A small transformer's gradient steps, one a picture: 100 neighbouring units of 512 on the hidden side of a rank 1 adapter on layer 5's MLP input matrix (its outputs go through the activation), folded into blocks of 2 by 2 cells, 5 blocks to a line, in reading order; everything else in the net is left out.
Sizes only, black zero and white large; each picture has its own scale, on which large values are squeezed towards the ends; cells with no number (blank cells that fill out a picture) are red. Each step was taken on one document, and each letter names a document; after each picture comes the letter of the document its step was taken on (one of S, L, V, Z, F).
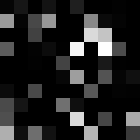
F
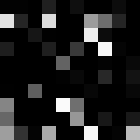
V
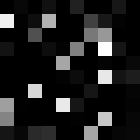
V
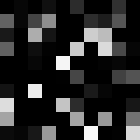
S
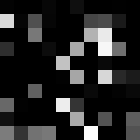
F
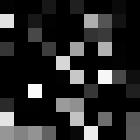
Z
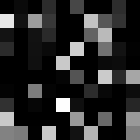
S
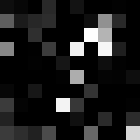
F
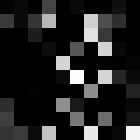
V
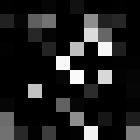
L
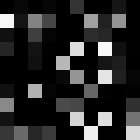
S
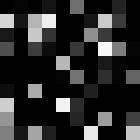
S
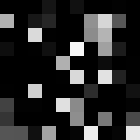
L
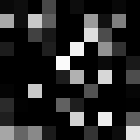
L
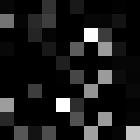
V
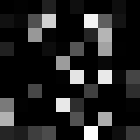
V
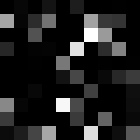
Z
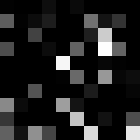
F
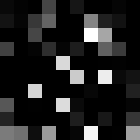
Z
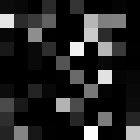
Z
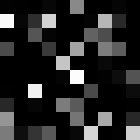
L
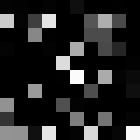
L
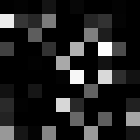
F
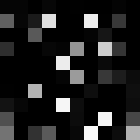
Z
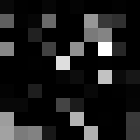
F
